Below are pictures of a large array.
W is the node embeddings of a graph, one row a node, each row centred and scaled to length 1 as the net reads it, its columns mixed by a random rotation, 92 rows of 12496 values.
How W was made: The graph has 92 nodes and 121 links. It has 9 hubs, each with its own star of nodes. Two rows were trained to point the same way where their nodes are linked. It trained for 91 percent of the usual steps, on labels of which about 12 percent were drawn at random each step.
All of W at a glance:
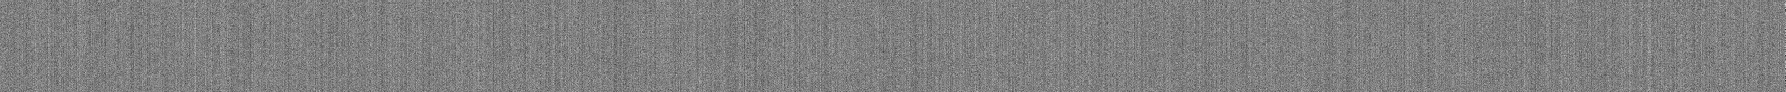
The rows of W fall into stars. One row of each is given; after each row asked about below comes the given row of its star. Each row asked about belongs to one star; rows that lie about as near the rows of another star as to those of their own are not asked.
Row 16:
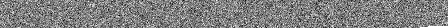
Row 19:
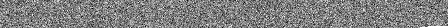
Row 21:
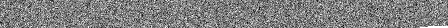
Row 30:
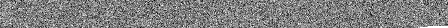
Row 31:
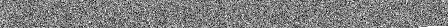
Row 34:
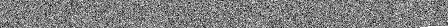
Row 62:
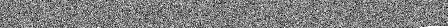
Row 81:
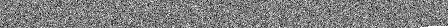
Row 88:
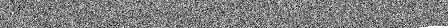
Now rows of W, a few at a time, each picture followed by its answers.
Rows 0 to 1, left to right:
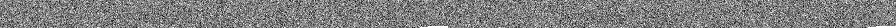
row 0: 62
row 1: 62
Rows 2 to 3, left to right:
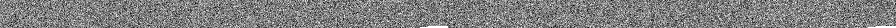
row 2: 19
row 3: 19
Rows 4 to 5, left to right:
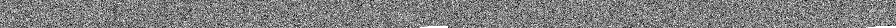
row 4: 31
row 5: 34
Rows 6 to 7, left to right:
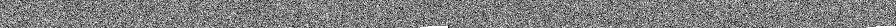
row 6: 30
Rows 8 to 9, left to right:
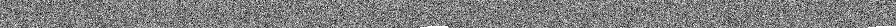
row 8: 21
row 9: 62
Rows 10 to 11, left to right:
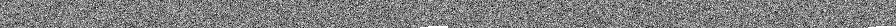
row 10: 81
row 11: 19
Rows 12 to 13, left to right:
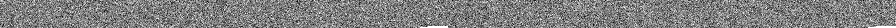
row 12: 62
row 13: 81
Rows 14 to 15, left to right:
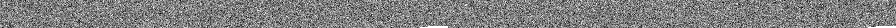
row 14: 88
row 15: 16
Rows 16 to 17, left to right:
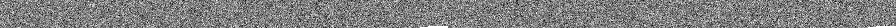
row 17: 34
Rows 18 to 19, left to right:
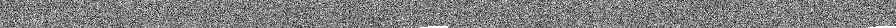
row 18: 88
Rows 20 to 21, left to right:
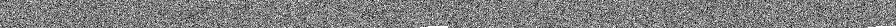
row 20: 16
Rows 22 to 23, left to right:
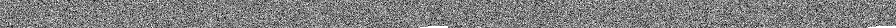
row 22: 30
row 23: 21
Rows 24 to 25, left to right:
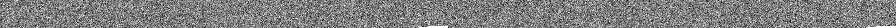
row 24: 16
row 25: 34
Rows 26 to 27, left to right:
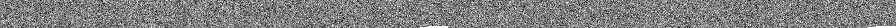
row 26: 34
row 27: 88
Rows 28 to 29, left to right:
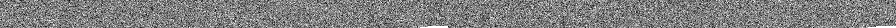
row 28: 30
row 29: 81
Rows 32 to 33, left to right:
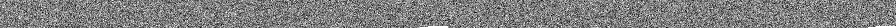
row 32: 31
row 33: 16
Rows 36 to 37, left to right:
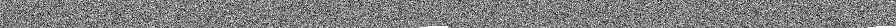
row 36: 81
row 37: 88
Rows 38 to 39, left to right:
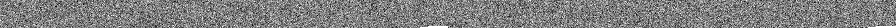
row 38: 81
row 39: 62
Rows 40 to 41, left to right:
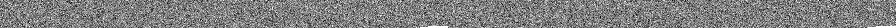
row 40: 30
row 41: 31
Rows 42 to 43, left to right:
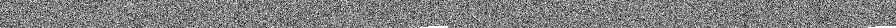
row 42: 16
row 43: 88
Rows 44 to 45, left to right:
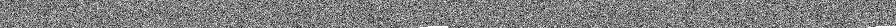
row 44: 88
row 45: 16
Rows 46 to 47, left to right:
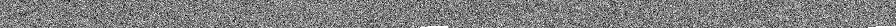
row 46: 30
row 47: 31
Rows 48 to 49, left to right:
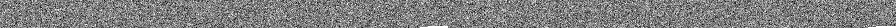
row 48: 31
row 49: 62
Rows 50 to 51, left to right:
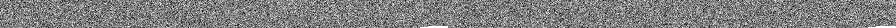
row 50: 30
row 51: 31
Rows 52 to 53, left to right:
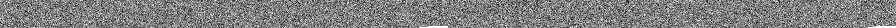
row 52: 31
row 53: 34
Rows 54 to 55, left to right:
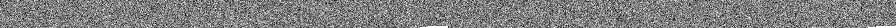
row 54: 30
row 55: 34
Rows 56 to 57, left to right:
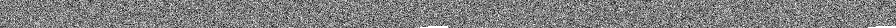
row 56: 34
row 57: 19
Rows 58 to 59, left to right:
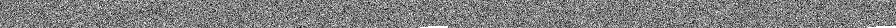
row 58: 88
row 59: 34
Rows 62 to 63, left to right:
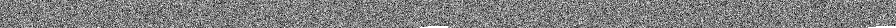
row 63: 19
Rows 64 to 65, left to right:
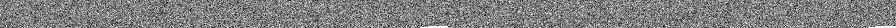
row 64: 81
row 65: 62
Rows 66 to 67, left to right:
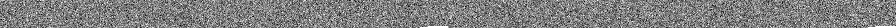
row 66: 62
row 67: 31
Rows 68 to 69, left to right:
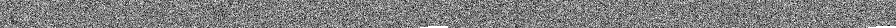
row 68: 19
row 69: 34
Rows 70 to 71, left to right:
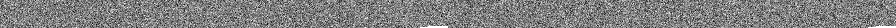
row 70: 34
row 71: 19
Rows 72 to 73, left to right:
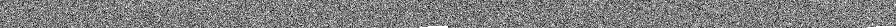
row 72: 16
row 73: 34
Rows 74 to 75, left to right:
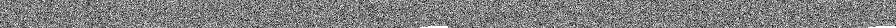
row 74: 21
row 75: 21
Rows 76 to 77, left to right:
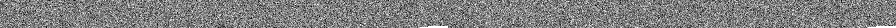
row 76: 30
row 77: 81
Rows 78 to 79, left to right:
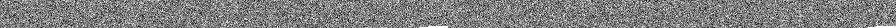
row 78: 34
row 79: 19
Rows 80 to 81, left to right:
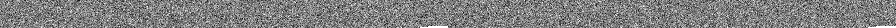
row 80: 81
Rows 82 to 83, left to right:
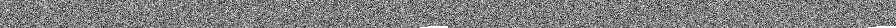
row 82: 31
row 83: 81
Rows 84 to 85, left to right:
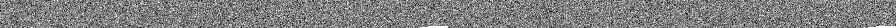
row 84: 19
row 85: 21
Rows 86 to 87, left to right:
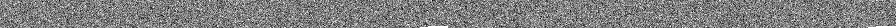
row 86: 62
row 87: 31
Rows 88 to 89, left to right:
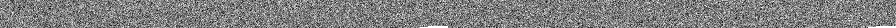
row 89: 30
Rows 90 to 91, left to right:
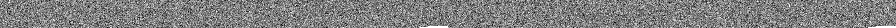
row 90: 31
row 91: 81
